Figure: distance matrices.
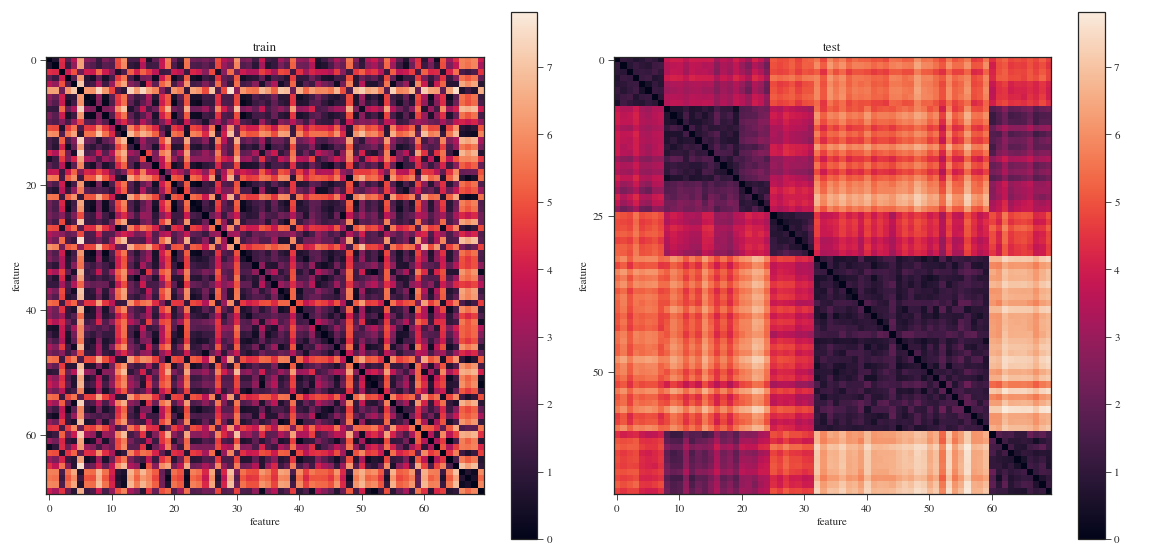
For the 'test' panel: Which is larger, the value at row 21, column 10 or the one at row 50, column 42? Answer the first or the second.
the first
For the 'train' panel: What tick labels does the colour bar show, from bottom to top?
0, 1, 2, 3, 4, 5, 6, 7
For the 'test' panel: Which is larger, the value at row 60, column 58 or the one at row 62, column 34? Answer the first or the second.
the second
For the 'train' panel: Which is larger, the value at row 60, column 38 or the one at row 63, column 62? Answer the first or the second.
the second
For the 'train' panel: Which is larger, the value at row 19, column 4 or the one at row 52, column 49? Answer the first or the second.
the first
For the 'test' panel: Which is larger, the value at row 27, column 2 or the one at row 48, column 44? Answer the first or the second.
the first
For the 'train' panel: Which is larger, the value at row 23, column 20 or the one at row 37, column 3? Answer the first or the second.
the second
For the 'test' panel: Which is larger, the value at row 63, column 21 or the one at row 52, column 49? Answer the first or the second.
the first
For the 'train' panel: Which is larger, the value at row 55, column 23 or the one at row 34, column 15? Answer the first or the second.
the first
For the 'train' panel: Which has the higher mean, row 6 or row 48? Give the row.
48
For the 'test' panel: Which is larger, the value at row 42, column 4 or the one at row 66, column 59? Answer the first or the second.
the second
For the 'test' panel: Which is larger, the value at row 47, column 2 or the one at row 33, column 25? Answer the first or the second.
the first
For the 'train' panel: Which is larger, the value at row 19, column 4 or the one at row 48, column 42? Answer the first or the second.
the first
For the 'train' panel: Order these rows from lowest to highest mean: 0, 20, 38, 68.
20, 38, 0, 68
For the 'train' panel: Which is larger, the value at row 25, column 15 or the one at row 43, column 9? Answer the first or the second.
the first
